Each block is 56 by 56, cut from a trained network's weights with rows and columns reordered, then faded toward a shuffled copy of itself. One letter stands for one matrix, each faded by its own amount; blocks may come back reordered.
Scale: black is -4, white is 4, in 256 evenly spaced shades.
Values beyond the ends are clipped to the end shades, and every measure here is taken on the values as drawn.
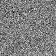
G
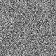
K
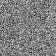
K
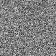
K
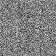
K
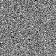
K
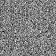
K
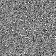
G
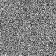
K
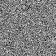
G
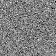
G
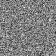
K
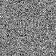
G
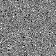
G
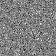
G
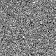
G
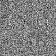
K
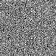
K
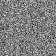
K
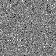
G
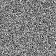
G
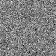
K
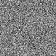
K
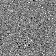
G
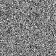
K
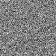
K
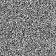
K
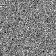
G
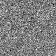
G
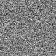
K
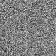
K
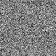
K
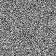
K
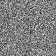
K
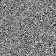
G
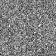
K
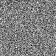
K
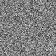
K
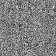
K
